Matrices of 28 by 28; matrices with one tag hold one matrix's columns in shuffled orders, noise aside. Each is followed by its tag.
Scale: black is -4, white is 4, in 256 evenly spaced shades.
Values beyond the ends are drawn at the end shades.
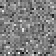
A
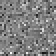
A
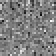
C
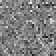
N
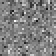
C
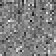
C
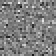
N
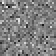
N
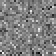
A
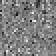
C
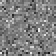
A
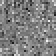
C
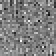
C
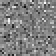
N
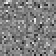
N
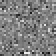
A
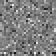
A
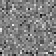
A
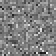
A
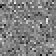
N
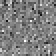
C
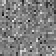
C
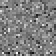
A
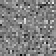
N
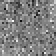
C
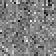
C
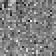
C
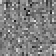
C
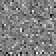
A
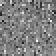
C
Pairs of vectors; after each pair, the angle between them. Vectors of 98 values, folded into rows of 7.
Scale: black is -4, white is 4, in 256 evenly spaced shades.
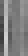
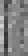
nearly opposite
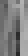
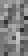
partly opposed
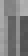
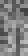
partly opposed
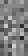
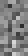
partly aligned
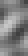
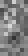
partly aligned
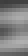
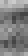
nearly opposite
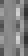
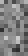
partly aligned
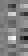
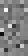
orthogonal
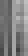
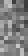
partly opposed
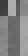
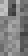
nearly opposite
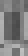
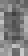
nearly parallel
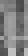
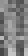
nearly parallel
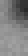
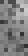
partly opposed
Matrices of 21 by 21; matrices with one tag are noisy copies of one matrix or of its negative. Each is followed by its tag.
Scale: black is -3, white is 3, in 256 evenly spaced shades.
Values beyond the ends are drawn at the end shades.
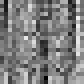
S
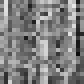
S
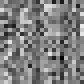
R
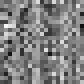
R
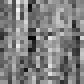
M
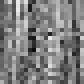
M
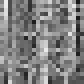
S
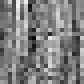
M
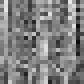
S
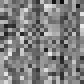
R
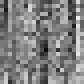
S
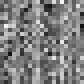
R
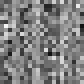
R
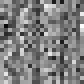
R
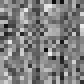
R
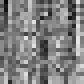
S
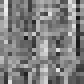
S
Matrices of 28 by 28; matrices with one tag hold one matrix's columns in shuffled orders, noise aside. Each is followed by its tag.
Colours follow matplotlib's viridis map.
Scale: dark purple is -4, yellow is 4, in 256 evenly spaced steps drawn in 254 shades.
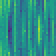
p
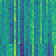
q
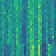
q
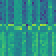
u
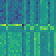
u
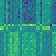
u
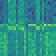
u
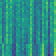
q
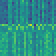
u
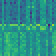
u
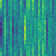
p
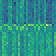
u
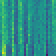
q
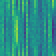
p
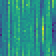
p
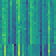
q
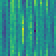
p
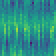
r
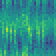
r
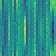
p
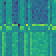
u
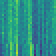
q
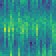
r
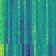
q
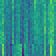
q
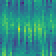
r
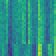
q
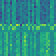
u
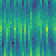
r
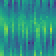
r
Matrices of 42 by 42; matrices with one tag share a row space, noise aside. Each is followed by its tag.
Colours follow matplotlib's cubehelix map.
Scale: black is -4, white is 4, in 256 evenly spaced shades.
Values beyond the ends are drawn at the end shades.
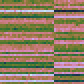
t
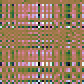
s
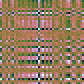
s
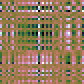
s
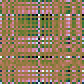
s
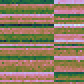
t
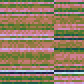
t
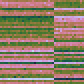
t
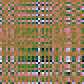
s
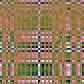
s
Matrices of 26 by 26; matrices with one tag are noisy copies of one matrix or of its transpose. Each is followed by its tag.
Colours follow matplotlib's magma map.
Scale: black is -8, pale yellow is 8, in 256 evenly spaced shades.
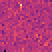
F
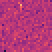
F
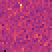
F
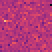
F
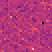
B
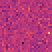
B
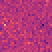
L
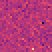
B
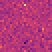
L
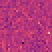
B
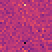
L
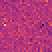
L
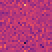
L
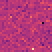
B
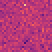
L
